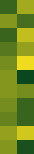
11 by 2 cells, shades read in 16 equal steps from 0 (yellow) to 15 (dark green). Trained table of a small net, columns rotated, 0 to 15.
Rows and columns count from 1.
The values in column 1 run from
6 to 12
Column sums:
93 88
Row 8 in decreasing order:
12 8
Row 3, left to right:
12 3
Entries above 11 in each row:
1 0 1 0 0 1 0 1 1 0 1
